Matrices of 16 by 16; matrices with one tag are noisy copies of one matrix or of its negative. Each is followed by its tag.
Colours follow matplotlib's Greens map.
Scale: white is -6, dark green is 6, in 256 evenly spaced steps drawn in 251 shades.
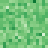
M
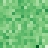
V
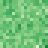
V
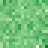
V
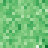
V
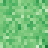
V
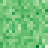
V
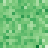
V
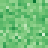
M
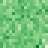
V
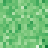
V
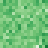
V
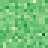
M
